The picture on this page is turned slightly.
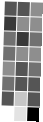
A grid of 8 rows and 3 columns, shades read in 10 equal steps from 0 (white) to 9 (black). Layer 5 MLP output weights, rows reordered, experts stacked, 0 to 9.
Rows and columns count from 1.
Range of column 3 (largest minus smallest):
5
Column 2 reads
6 4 7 4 6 6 2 1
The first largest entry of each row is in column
1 1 2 1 2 2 1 3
